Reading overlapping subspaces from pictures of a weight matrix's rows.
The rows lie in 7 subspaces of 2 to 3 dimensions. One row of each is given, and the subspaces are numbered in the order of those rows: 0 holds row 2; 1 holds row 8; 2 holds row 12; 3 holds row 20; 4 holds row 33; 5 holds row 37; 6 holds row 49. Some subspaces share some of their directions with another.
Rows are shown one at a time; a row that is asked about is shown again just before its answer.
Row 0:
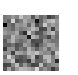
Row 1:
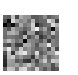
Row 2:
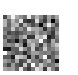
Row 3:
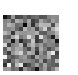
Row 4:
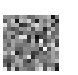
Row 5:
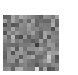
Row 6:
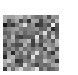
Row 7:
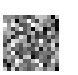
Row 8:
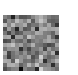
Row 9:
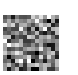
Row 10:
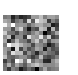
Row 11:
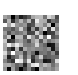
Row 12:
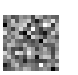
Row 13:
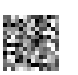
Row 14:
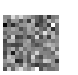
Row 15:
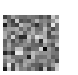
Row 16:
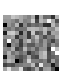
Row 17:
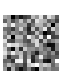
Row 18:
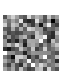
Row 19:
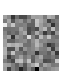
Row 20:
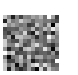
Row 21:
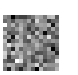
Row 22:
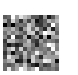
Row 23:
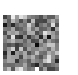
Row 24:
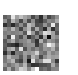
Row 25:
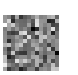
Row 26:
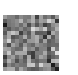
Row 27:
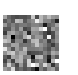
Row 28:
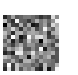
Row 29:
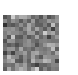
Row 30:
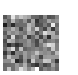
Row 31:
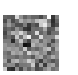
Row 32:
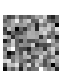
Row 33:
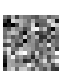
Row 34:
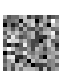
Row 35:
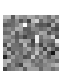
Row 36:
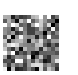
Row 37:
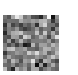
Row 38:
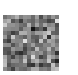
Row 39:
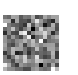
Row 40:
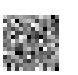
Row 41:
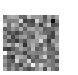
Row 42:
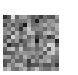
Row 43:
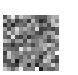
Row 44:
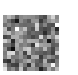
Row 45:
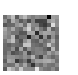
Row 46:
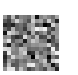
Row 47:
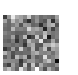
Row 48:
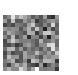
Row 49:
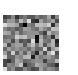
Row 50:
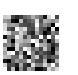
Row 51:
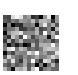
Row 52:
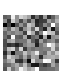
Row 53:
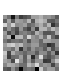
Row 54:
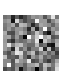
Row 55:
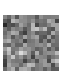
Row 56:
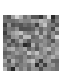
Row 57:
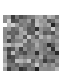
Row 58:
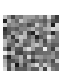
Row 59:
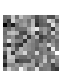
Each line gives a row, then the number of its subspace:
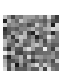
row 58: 3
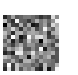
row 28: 6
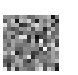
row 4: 6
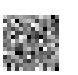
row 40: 6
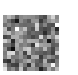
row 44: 1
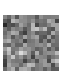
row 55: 4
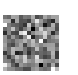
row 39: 2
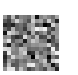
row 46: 2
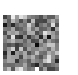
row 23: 1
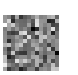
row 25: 2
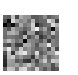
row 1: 4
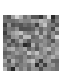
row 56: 5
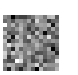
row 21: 4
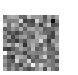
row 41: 0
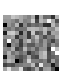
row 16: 4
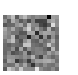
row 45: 5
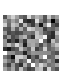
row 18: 0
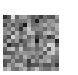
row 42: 6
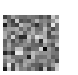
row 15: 3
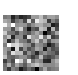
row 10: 3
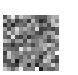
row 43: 1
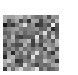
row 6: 6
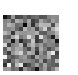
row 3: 6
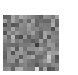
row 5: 1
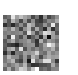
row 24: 4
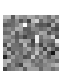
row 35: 6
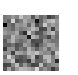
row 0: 2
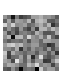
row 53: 1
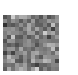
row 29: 3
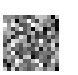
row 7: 3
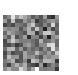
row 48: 3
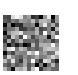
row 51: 5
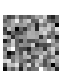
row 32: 1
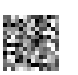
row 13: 0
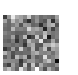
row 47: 0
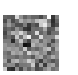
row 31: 5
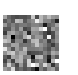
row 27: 2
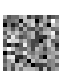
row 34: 0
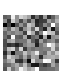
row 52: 4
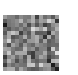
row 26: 4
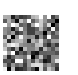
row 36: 3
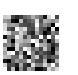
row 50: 1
